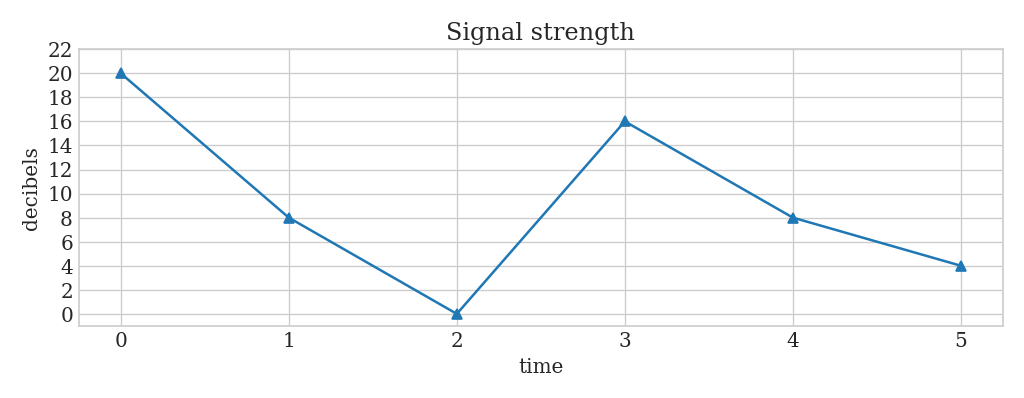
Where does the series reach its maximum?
0
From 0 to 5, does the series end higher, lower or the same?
lower
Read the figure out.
Title: Signal strength
x-axis: time, ticks 0 1 2 3 4 5
y-axis: decibels, ticks 0 2 4 6 8 10 12 14 16 18 20 22
Values:
20 8 0 16 8 4
